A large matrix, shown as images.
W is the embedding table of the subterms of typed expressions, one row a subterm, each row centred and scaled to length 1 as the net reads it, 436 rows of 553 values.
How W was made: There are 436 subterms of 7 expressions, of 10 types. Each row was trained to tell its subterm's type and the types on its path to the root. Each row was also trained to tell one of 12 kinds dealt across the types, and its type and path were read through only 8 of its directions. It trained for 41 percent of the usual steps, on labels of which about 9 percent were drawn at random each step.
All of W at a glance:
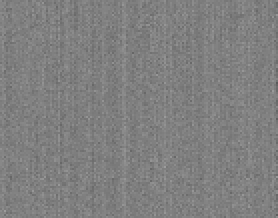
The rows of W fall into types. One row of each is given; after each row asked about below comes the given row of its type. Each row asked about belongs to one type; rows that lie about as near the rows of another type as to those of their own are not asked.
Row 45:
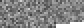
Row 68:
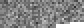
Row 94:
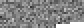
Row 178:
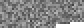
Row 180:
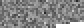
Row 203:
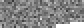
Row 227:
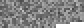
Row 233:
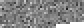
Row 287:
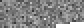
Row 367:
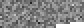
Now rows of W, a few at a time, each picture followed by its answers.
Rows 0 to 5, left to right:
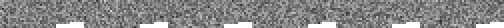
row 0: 45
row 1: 203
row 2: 180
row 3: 233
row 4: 227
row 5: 68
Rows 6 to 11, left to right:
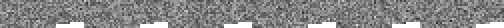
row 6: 178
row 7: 178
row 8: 367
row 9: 178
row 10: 287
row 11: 203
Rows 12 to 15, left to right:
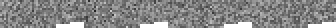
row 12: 287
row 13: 180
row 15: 45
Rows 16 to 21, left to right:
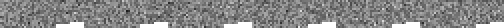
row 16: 94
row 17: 203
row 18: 203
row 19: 233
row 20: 233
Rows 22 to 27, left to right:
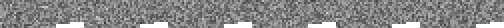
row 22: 178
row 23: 203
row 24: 45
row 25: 178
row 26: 180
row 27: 45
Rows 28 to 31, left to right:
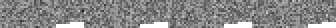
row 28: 203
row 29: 233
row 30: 233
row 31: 233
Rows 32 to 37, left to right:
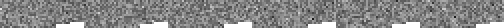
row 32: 94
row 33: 287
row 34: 287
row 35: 233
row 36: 180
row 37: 45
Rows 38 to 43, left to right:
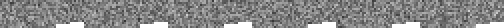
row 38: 180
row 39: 68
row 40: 94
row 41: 203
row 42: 233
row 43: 227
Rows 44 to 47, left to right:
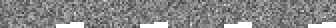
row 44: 180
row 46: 68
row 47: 367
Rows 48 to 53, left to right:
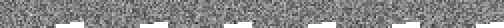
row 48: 203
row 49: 287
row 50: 180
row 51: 227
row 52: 45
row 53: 367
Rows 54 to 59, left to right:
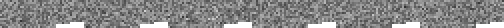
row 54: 227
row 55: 180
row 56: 233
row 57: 45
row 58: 68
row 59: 45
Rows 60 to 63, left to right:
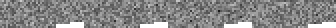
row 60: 45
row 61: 45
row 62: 94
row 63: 178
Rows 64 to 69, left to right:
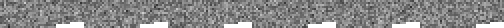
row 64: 178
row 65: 203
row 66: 178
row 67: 45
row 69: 367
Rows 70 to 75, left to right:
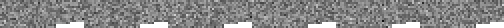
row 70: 287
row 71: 367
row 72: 367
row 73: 94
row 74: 203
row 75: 94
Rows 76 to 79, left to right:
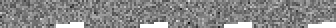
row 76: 180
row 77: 45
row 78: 45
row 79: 203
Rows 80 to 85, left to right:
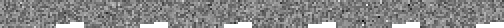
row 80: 233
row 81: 178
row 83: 94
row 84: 45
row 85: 367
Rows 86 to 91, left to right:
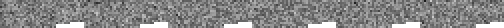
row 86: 367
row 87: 178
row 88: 287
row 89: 287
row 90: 233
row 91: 178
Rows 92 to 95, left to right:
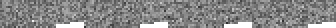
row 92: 367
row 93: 367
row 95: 178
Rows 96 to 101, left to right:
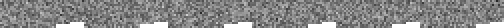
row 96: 178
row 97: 227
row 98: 367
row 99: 178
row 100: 178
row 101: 68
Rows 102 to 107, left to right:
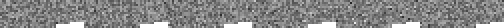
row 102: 45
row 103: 367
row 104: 227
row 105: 203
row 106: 227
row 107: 367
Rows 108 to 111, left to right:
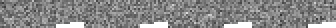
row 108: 178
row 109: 227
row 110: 94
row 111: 94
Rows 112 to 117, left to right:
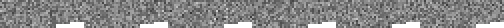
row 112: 94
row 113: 233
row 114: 178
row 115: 180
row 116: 203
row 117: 227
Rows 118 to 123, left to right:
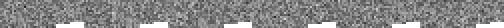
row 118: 367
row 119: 233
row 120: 45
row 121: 287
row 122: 180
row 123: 178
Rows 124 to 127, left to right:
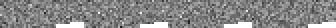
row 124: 178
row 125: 178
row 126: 203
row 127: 180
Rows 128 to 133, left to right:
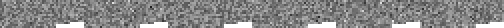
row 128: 367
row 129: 227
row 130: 94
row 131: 227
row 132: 180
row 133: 233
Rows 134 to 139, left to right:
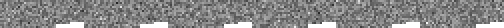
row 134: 203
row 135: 68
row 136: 178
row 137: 68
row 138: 203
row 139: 94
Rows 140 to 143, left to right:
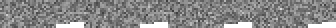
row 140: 367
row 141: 180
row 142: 178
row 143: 287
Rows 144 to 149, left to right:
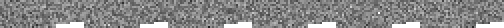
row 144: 227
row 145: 287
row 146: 233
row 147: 180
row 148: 180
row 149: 94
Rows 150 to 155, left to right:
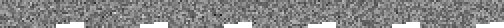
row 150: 94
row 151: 178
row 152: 68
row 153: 178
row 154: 180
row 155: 227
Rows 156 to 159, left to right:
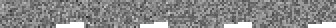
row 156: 94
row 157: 45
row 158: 227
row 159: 68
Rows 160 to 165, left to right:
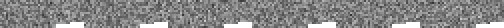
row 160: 227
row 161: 227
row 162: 68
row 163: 287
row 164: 227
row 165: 203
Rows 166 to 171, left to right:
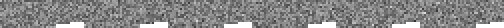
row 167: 203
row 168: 178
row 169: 94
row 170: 227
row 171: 287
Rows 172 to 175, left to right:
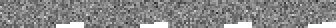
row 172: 178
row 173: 367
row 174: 203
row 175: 94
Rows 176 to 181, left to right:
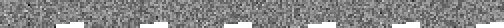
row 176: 367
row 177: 94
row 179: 68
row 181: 180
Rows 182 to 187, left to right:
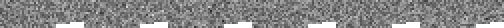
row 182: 227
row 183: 180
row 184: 45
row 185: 227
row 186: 367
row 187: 178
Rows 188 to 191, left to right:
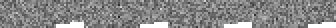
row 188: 203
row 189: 367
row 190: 227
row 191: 68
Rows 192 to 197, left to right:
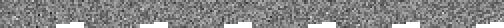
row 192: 68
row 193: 233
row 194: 94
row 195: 68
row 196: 94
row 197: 94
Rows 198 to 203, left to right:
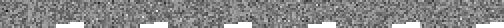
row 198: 233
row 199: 68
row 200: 367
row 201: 178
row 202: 227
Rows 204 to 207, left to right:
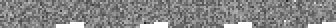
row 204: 203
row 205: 178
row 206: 367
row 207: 94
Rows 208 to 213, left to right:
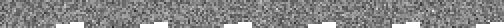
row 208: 180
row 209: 180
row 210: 203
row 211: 367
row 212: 45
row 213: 178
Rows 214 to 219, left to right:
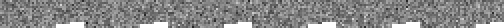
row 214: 233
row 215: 233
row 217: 180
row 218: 227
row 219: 178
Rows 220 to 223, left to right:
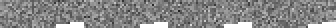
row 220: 94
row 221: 45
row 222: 68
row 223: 180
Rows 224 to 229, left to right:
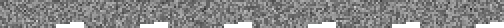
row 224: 178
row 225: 94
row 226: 180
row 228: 94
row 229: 233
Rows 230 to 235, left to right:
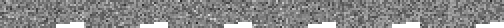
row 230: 45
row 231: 178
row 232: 68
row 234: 233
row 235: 233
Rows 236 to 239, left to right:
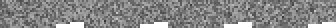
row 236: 180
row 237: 287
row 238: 287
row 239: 367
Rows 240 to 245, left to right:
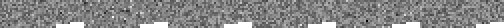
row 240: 180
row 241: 68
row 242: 203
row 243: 94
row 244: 178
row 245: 180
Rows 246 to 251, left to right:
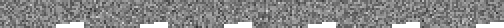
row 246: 203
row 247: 45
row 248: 68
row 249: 178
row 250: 178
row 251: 233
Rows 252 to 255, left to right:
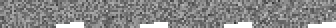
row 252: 367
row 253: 227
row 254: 227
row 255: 227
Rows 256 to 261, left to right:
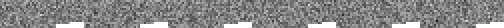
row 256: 45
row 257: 45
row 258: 227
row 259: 180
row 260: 287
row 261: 68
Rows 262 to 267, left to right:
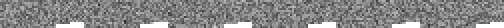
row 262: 178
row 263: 45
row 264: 227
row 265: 68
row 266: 203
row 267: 178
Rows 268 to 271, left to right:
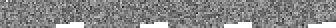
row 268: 233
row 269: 45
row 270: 227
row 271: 287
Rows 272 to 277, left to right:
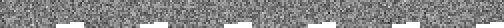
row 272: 68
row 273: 233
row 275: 287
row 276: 45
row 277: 94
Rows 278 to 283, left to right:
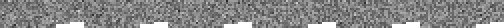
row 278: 68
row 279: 227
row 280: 203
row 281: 180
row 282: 180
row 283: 45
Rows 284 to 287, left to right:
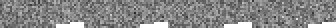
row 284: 367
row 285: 203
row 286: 178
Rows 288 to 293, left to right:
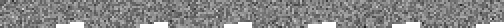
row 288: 68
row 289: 227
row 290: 227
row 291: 203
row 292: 45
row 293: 178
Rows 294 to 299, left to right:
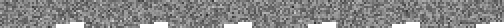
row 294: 233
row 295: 178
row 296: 227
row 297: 287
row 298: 233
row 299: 45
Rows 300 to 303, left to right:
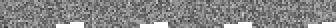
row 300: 287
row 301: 287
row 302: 180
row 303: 227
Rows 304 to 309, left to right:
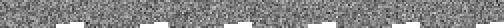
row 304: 45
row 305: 178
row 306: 178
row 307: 227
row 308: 287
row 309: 94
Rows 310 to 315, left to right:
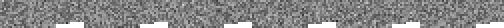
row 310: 233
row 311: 367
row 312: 287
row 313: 94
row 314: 227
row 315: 180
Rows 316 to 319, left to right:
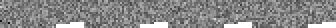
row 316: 287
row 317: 178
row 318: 287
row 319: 94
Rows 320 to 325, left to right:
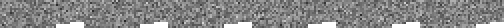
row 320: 367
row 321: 94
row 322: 287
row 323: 94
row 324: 180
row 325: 233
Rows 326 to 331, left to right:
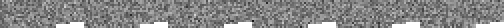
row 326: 180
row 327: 227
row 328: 94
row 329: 227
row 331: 227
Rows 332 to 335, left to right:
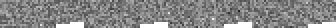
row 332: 94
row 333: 68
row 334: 233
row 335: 180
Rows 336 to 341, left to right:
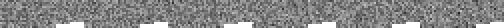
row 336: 227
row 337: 203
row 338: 227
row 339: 203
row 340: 68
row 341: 367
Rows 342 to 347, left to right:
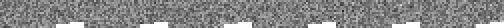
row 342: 233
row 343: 203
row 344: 227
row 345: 45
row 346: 287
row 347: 233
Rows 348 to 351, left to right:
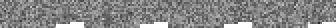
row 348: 203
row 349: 227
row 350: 68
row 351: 178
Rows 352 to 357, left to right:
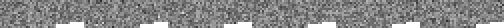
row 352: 233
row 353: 233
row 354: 233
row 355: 203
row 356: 203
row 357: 45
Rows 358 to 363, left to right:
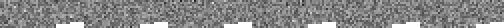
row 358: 367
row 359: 367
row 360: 180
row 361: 203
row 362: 227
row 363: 227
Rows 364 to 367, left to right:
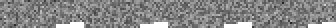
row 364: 178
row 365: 45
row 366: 94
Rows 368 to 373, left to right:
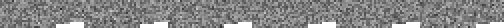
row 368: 68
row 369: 45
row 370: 287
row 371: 94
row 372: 287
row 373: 178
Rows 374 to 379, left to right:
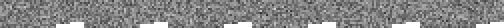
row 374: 178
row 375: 203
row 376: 367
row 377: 68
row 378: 203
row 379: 94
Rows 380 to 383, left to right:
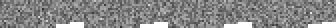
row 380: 68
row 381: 68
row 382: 233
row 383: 203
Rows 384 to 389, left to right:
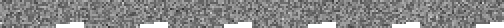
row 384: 178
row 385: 203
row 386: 287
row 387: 233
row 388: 367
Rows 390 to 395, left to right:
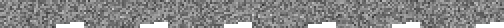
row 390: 367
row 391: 180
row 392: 367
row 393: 94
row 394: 227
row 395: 233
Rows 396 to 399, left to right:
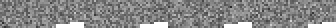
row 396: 233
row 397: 227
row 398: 367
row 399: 180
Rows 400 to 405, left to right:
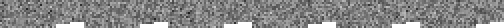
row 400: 227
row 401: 178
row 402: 233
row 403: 94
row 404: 287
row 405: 233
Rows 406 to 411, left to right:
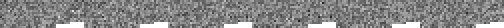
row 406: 68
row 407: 203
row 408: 178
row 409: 178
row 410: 180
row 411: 367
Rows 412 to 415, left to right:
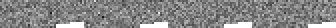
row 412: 45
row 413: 180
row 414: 227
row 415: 367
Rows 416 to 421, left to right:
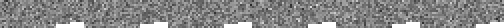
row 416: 203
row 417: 233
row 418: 367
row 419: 287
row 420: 45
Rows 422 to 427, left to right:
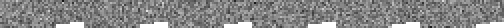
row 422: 94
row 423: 203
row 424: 180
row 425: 94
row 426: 233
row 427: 203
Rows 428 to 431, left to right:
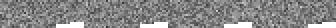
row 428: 94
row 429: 45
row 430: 180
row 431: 287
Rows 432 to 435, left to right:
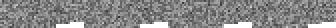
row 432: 94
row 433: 233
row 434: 178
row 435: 45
